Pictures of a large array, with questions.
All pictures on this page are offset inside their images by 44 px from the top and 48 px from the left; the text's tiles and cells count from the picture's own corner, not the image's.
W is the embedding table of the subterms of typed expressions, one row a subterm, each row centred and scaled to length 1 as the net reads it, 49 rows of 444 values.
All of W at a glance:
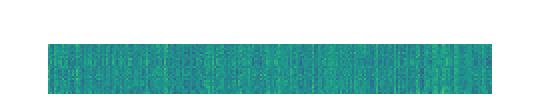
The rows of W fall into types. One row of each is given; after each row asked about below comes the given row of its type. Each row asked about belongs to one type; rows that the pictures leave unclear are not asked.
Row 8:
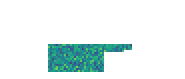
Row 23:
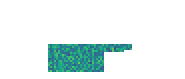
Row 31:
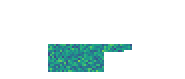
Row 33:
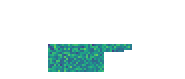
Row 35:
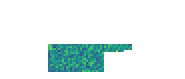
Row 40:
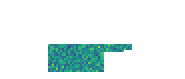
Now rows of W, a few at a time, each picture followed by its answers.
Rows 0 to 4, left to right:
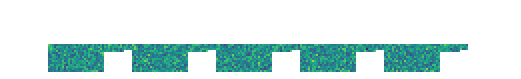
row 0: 35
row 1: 31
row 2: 31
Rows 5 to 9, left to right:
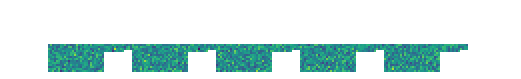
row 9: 8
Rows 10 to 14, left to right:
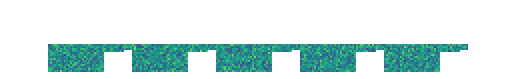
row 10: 33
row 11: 40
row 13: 35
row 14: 33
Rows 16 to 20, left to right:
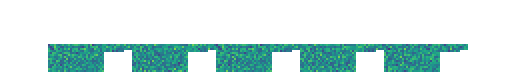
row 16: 33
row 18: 33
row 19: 33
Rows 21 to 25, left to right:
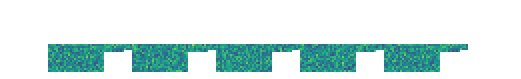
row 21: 33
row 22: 35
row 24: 31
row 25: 33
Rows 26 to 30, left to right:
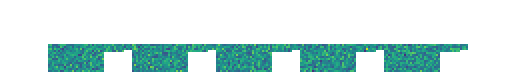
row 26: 40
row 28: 35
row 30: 31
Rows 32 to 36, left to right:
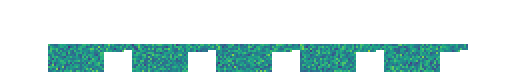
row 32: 40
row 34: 31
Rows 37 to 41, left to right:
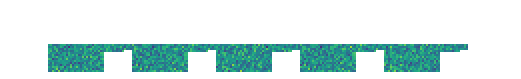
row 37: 40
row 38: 40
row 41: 23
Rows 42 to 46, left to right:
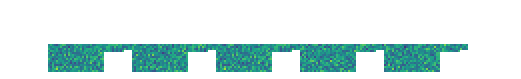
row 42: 8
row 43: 8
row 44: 8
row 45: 31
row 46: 40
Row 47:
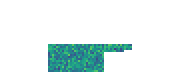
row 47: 35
